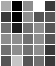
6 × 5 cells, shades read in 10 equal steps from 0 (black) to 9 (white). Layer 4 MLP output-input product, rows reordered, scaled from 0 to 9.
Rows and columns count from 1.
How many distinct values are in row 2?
4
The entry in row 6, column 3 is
3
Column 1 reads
6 2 4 5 4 3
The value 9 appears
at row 1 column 4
